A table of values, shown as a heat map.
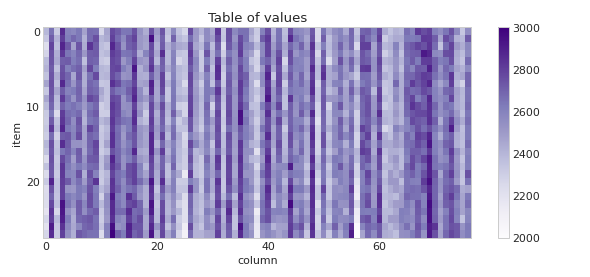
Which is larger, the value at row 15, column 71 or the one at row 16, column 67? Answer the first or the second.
the second
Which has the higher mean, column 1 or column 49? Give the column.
1
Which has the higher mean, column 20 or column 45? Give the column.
45
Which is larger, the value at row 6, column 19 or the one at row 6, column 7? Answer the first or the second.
the first
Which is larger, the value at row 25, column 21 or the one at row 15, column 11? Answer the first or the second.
the first
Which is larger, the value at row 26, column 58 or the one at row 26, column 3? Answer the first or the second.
the second
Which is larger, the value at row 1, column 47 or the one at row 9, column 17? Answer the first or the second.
the second
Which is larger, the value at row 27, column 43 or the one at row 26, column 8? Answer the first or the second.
the second
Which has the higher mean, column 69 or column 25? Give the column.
69
